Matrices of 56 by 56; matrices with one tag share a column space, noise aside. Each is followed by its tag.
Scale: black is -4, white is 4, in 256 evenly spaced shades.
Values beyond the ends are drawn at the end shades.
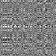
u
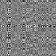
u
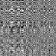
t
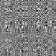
t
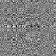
u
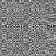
u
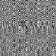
t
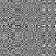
u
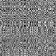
t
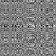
u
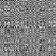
t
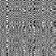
t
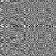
u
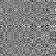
u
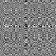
u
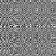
u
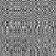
t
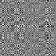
u
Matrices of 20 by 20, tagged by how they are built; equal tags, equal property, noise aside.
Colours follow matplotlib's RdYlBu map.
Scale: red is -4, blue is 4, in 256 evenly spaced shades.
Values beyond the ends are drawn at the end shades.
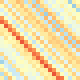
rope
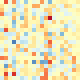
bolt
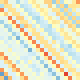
rope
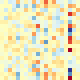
bolt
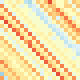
rope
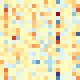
bolt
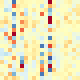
bolt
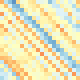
rope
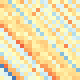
rope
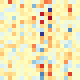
bolt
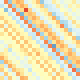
rope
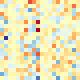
bolt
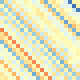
rope
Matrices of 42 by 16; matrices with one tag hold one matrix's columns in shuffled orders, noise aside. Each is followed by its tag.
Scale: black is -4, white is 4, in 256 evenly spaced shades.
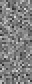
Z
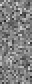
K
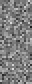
Z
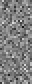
Z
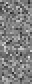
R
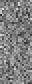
K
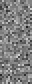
Z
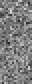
K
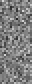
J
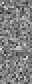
R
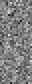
K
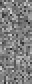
K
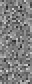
Z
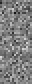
R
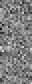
R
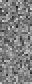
J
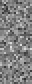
R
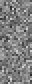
J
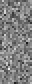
K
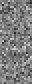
R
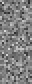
R
